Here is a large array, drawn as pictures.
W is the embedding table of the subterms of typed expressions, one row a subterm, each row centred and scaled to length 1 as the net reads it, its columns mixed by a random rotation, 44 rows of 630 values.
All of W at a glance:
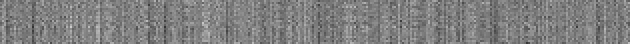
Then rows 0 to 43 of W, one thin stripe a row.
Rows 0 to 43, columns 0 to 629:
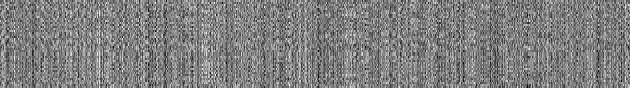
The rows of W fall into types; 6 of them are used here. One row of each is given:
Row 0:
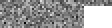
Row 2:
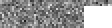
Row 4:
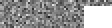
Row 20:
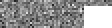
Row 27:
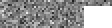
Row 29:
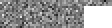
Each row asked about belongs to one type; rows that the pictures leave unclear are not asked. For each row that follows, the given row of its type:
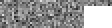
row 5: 20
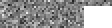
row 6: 27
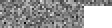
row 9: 0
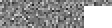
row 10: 2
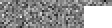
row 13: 29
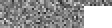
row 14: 0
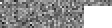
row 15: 20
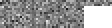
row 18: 4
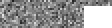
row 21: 27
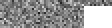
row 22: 0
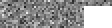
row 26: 27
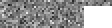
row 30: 27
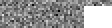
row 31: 29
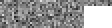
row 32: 20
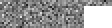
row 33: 29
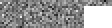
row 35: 29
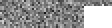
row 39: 0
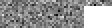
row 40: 29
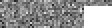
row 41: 20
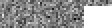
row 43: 4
